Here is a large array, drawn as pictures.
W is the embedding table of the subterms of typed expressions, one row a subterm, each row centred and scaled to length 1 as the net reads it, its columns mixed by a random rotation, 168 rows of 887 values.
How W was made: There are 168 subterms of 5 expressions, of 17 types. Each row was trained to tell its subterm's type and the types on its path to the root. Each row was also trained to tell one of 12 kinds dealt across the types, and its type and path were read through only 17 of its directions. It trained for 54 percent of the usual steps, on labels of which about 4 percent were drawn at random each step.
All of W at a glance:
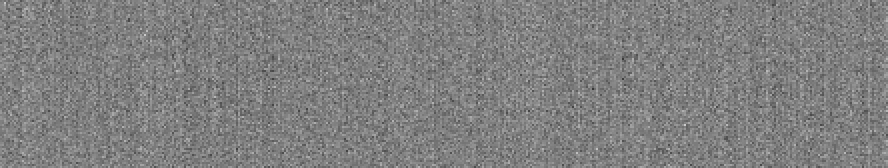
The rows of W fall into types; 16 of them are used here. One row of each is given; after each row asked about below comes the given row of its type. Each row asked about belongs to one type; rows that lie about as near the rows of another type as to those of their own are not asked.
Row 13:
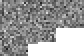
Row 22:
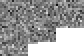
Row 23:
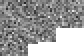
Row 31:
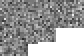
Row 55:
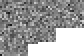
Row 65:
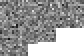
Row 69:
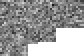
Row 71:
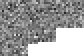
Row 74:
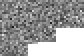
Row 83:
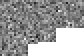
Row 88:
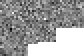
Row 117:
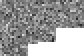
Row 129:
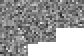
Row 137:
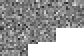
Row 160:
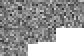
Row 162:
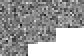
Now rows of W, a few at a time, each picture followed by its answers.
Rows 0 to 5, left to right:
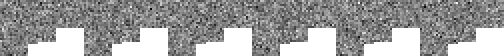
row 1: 137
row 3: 74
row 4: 88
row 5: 31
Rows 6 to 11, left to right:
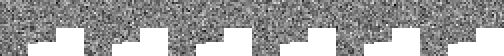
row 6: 22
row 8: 55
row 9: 88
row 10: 74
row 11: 160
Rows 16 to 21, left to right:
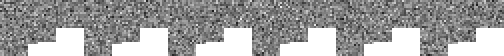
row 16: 55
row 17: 129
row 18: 22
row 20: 117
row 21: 22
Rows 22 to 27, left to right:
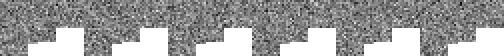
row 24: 160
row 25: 13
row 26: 83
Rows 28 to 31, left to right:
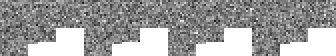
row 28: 162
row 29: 88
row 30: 71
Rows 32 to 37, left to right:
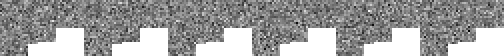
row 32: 74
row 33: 162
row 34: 160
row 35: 69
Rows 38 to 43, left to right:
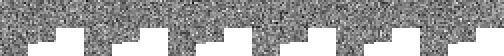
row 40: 13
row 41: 129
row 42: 83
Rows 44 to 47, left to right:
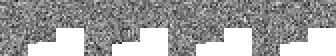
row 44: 117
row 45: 83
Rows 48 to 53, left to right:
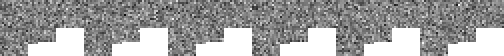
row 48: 160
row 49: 13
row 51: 160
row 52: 160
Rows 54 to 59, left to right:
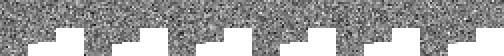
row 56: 69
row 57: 88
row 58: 69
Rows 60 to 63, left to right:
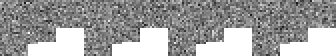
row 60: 71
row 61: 137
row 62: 83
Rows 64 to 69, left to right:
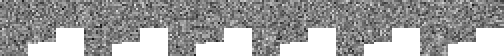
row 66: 71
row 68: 83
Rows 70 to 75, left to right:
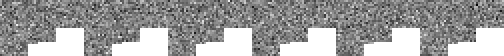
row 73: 160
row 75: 22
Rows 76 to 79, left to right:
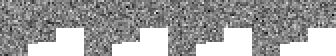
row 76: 74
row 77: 23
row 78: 71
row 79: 69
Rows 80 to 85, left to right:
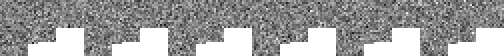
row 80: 162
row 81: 88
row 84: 88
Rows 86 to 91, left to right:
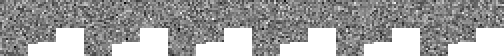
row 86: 83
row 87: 129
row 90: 117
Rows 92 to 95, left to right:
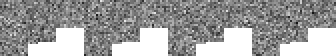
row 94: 129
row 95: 129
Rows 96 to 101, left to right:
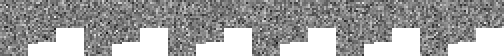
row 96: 88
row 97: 31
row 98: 74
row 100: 13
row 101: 162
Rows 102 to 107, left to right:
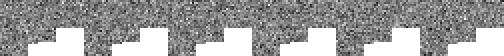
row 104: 13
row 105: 71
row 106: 162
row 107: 83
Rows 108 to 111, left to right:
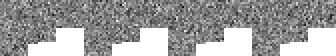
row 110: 22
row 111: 22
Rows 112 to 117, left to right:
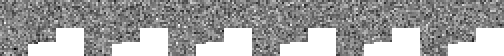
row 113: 22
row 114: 129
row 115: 65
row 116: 13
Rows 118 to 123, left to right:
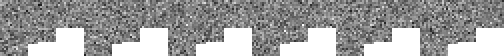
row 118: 162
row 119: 23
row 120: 162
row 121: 74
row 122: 137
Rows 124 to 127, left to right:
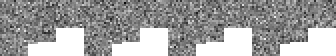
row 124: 22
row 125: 129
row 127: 160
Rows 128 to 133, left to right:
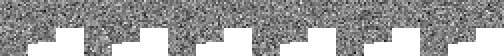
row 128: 71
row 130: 117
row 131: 160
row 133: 55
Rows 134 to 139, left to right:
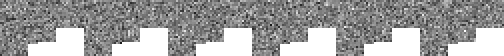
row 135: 83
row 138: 137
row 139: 74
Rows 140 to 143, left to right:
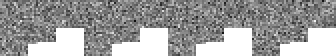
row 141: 71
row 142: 129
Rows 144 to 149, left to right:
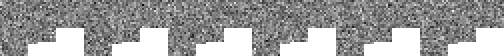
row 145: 162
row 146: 88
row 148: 65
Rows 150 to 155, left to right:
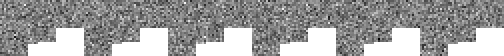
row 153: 162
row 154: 129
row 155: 137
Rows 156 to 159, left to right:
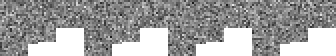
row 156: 88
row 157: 65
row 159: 65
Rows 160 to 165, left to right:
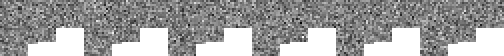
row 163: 137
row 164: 65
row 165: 83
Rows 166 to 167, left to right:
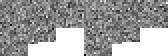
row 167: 137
